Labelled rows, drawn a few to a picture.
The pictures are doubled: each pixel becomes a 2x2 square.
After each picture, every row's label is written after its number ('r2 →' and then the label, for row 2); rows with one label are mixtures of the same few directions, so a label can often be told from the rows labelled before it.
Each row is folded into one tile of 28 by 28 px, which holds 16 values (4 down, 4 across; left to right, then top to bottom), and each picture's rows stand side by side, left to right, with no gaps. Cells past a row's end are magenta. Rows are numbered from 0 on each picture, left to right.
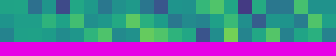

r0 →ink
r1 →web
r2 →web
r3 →web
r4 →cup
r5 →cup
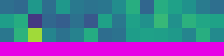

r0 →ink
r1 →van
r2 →ink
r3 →web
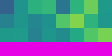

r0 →web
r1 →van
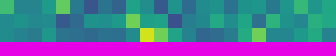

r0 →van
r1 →van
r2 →web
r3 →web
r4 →van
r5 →cup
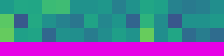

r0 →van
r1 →van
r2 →cup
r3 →web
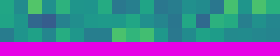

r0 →ink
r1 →web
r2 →ink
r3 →van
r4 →ink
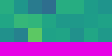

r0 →web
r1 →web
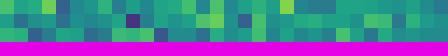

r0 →web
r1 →web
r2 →van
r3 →ink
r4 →cup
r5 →web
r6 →ink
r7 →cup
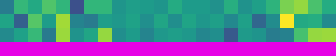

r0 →cup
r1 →cup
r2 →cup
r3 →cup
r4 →ink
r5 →web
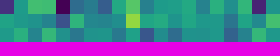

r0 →web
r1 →web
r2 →cup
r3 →ink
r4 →ink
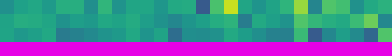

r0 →van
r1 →ink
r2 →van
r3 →ink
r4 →web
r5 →cup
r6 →van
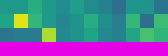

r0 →van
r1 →cup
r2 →van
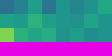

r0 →ink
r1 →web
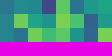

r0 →web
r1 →cup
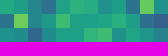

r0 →cup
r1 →web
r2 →ink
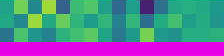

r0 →cup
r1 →van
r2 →ink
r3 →web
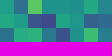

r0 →ink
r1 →ink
